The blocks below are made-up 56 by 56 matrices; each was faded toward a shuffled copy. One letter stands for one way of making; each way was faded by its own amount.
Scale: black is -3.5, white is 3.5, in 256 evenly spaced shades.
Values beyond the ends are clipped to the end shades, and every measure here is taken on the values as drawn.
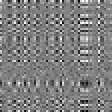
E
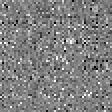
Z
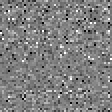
Z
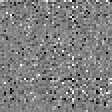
Z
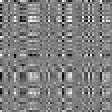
E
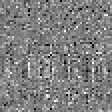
Z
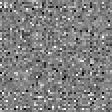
Z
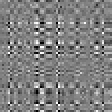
E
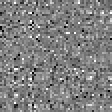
Z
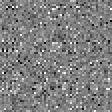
Z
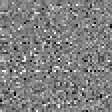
Z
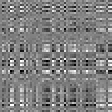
E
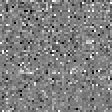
Z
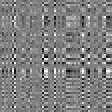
E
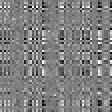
E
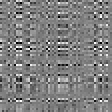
E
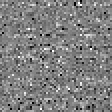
Z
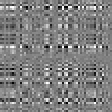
E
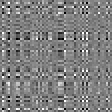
E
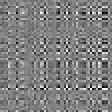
E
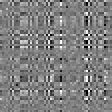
E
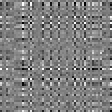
E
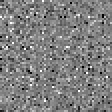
Z
